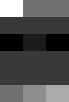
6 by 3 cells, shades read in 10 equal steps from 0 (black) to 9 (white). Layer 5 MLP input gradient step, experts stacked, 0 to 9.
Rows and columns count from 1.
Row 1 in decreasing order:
9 4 4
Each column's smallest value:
0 1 0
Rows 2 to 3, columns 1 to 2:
2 2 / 0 1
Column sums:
19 16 16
